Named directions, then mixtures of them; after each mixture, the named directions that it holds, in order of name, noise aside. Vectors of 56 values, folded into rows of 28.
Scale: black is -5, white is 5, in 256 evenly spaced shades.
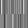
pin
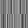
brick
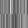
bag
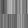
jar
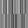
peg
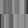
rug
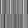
bag, pin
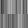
jar, pin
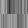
jar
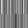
bag, peg, pin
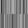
brick, jar, pin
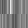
bag, jar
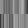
rug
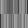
brick, jar, rug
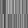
jar, pin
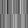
peg, rug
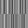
peg
